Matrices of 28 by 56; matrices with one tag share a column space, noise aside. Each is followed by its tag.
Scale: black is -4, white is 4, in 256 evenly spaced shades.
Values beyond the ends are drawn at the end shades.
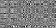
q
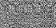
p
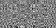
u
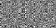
q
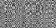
p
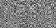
p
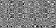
q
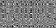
q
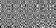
u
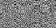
p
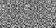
u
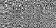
p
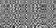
u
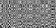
u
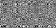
q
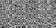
u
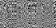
p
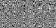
p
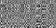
u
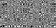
q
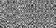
u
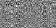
p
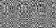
p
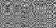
p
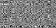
q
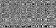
q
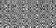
u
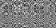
p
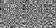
u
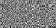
u
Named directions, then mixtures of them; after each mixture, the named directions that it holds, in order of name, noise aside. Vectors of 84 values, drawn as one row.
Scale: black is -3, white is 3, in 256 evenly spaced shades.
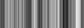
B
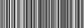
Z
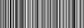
Z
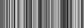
B, Z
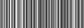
Z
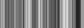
B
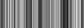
B, Z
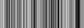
B, Z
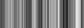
B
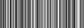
B, Z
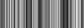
B, Z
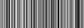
B, Z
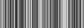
B, Z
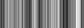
B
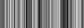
B, Z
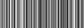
Z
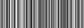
Z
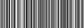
Z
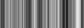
B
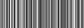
Z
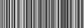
Z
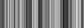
B, Z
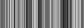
B, Z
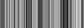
B, Z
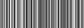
Z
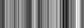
B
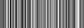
B, Z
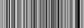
B, Z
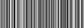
Z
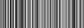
Z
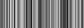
B, Z
